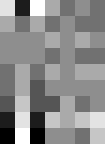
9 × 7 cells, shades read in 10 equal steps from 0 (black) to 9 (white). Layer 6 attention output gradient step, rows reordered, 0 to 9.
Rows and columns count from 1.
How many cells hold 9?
2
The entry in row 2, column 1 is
6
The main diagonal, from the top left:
8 4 5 4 5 5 5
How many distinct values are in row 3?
2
